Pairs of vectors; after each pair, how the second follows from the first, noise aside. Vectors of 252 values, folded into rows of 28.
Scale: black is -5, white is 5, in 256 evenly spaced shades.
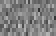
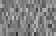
shuffled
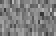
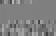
partly zeroed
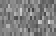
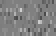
partly zeroed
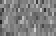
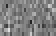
shuffled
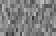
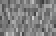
negated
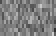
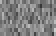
negated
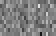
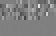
partly zeroed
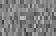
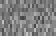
negated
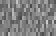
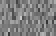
negated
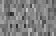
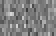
negated
